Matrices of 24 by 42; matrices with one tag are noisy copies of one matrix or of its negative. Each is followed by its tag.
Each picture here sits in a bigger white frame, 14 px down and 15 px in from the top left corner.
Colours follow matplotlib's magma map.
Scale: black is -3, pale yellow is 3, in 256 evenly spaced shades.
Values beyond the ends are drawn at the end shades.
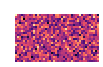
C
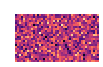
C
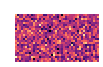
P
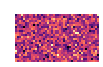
C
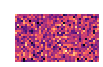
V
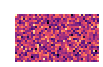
C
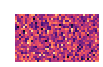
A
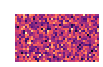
A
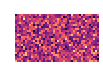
C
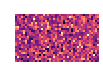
A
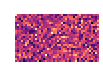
V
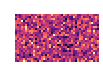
V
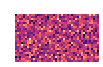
P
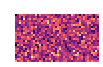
C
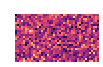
V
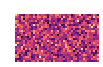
C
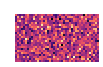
A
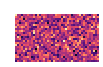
C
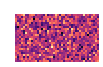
A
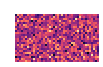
P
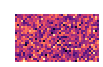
V
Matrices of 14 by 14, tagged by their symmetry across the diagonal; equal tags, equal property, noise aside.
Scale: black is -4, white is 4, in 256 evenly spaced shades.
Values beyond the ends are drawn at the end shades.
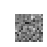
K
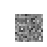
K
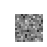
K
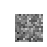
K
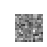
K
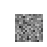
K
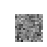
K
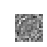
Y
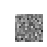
K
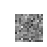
K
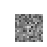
K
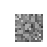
Y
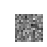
K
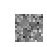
Y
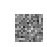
Y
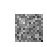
Y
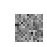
K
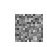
K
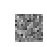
K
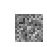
Y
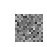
Y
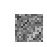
Y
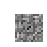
Y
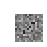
Y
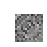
Y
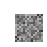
Y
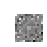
Y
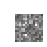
Y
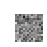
K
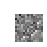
Y
